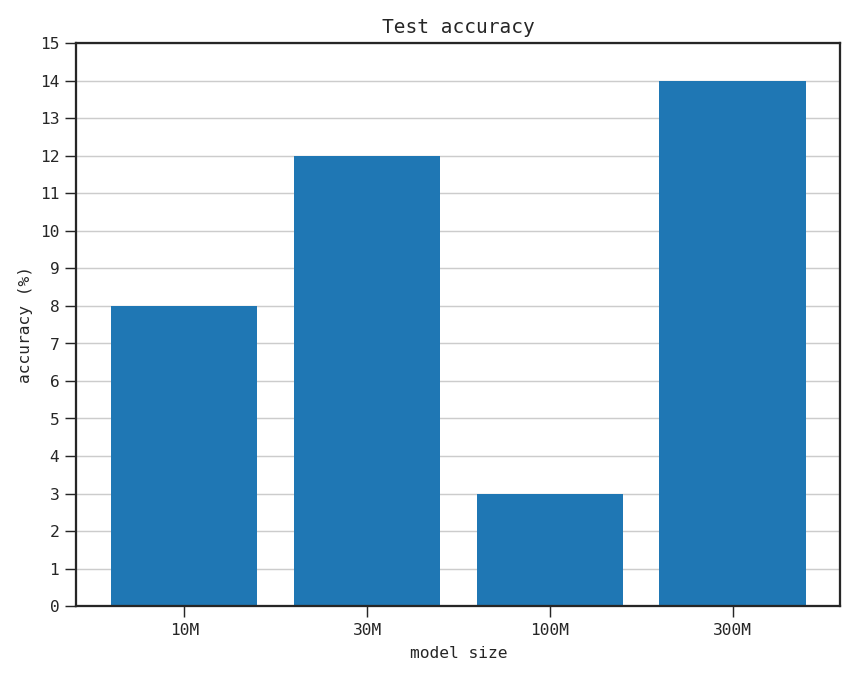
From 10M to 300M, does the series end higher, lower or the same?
higher
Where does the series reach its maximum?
300M
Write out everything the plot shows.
Title: Test accuracy
x-axis: model size, ticks 10M 30M 100M 300M
y-axis: accuracy (%), ticks 0 1 2 3 4 5 6 7 8 9 10 11 12 13 14 15
Values:
8 12 3 14
